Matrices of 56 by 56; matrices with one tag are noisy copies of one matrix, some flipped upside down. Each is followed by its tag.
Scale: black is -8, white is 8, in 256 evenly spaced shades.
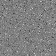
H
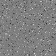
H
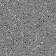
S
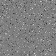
H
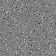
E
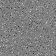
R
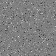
S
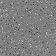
R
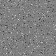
S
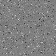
S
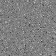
H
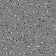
S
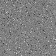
E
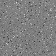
E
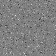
S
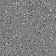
E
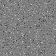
S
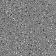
E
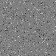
S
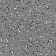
R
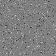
S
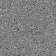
R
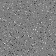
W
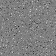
R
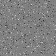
S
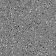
R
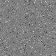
H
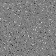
W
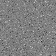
H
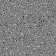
S
